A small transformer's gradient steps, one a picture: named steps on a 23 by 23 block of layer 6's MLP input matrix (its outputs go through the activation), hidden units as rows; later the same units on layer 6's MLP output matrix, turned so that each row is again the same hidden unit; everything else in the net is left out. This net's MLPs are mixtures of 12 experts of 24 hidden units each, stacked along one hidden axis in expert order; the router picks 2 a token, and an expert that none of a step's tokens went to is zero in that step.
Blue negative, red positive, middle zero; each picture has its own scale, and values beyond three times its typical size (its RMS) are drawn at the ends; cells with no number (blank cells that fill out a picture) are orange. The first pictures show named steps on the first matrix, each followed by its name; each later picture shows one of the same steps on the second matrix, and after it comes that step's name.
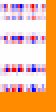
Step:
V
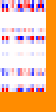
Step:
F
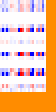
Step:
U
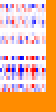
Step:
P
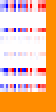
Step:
U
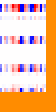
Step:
V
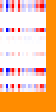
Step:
U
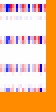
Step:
V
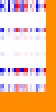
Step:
F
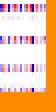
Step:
V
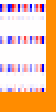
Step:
V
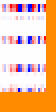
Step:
V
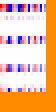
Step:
V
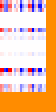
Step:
F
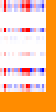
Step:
U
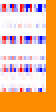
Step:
P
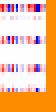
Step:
V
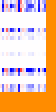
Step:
F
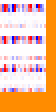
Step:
P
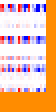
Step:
P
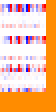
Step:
P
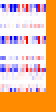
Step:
P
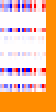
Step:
U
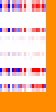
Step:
U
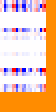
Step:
F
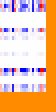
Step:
F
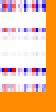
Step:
F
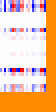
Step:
F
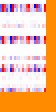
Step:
P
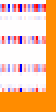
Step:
V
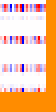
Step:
V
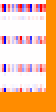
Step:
V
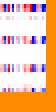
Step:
V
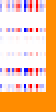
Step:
U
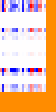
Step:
F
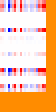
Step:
U
